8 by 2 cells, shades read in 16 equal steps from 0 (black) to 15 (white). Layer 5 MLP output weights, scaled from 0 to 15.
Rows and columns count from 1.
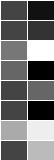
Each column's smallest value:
4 0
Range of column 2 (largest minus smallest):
15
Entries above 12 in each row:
0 0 1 0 0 0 1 0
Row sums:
5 7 22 6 10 4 24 15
